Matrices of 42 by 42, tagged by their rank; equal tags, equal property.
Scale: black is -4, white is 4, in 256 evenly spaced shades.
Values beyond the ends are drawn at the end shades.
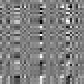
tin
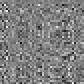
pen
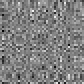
pen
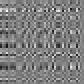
tin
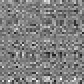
pen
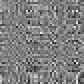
pen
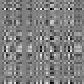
tin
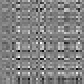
tin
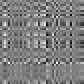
tin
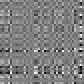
tin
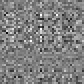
pen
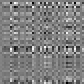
tin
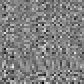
pen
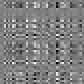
tin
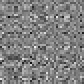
pen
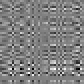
tin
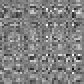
pen
